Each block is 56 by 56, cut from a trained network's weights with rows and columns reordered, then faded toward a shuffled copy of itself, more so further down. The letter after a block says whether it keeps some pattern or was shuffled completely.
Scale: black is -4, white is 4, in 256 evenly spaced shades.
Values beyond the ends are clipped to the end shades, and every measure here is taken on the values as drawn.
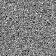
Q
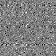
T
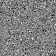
Q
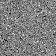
Q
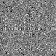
T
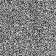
T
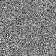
T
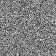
Q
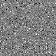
T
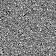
Q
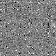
T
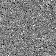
Q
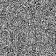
T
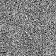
T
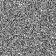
T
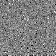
T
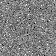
Q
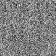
T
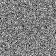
Q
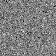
T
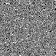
T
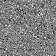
Q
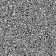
Q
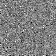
T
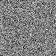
T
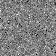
Q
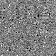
T
